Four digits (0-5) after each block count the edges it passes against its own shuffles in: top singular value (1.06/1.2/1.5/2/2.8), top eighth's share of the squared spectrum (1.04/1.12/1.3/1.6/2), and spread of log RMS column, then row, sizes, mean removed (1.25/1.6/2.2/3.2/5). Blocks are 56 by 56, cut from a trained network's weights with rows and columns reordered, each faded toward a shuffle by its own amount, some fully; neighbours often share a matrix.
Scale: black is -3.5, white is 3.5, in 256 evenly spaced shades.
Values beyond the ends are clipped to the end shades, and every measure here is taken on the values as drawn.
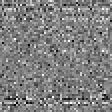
4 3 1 3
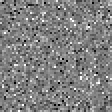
0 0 0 0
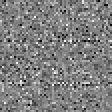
3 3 0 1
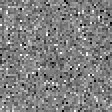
0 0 0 0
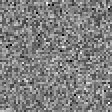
0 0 0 0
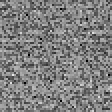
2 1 0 0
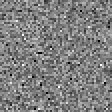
1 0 0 0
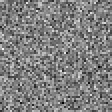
0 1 0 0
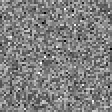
0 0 0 0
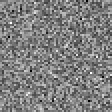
0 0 0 0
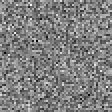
1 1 0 0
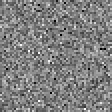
1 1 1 0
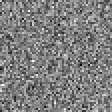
1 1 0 0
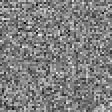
2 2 0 0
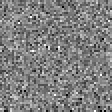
1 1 0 1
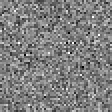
1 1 0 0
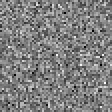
2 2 0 0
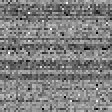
4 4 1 2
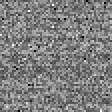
2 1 0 0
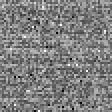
2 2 0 0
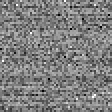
3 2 0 0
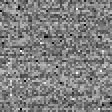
2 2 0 0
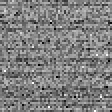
3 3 0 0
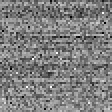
3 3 0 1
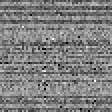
4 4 1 2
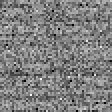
2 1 0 0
